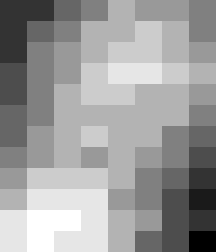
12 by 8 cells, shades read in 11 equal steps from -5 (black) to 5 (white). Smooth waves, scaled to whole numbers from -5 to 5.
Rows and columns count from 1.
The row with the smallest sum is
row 1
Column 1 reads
-3 -3 -3 -2 -2 -1 -1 0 1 2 4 4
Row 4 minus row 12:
-6 -5 -3 -1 2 5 5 7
